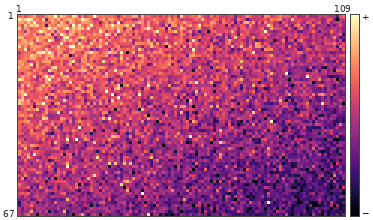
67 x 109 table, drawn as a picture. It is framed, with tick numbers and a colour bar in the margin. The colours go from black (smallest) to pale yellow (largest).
The ninth with the lowest average is the bottom right. The top left is the ninth with the highest average. The values follow a bell shape. The halves do not mirror each other. There is an overall slope up to the top left. The texture is fine-grained noise. No regular stripes run through it.
